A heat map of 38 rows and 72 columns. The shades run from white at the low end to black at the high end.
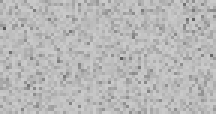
Average level on the scale: 30%. Slope: none. Grain: fine. Seam: none. Histogram: skewed, a long tail of high values.
